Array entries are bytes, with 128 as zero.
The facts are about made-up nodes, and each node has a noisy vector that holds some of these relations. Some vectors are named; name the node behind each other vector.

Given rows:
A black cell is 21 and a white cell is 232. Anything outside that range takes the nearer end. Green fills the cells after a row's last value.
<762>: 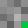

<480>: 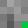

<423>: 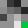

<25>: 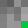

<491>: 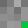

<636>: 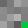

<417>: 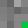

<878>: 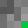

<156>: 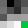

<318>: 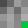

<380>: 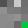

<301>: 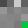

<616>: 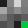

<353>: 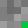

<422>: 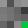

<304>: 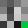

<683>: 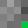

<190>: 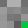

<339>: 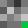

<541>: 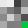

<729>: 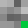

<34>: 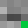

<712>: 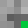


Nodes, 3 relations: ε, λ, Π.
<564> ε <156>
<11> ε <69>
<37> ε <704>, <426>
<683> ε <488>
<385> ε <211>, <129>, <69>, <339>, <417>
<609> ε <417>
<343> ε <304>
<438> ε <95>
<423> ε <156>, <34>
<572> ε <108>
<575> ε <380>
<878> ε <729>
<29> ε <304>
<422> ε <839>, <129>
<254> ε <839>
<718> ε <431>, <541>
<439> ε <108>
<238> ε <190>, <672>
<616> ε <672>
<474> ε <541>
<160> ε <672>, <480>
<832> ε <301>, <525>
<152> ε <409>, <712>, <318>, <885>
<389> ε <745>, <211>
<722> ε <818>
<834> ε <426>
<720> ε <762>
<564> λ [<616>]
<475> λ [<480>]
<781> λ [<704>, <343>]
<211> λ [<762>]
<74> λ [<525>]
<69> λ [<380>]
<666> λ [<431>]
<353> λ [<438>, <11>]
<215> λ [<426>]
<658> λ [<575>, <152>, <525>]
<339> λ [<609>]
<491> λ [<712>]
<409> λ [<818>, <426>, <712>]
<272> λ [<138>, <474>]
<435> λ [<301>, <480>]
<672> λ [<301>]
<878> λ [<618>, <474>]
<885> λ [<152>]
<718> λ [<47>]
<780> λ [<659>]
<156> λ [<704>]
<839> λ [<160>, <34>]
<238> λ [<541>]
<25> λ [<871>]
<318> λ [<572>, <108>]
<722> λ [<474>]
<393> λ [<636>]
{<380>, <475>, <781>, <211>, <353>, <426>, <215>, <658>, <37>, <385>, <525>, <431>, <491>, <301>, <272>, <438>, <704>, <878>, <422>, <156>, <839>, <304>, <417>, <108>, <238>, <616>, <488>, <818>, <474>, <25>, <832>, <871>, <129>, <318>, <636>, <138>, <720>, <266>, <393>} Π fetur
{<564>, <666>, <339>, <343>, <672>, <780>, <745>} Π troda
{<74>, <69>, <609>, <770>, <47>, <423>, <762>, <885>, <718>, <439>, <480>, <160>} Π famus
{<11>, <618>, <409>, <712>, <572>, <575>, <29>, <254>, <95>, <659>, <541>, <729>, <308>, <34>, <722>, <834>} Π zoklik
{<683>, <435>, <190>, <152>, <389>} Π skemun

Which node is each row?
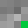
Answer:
<393>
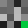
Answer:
<343>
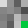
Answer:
<69>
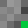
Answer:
<152>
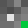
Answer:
<474>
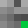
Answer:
<575>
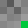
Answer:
<211>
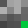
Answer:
<160>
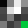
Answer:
<108>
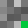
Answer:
<839>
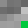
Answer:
<781>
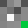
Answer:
<426>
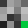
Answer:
<672>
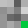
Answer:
<409>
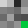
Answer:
<834>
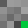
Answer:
<238>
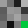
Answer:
<609>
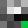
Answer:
<572>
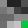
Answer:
<564>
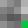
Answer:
<618>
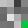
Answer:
<718>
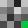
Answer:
<29>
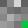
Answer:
<431>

